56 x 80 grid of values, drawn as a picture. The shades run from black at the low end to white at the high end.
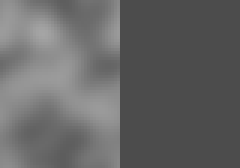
It is made of 1 by 2 panels. Panel 1,1: middling, smooth. Panel 1,2: low, flat.
